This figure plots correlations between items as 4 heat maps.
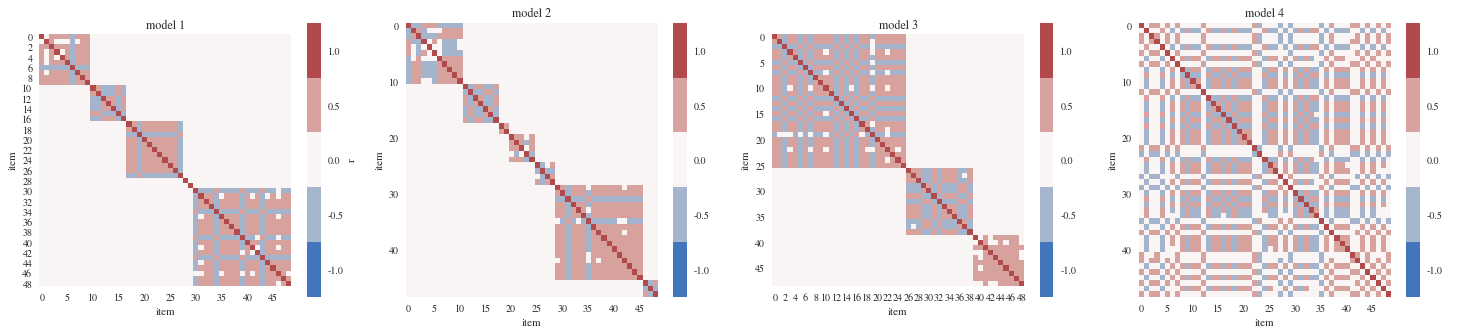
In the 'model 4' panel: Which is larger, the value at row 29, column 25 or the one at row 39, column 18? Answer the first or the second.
the first
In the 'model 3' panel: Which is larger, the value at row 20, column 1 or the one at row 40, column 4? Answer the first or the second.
the first
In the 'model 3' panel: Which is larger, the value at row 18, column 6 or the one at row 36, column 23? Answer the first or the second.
the first
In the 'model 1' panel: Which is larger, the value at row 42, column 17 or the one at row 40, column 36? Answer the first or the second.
the second
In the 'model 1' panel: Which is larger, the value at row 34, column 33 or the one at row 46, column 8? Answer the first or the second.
the second
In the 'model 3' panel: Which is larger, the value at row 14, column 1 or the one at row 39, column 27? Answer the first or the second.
the second
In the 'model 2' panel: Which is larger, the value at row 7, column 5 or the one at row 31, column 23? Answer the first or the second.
the second
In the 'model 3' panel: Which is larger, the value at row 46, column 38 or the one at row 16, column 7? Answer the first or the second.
the second
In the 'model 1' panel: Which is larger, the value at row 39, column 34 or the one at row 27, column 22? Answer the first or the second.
the first
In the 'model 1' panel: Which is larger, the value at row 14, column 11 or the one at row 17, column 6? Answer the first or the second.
the second
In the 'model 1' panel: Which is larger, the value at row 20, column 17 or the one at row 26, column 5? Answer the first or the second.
the first
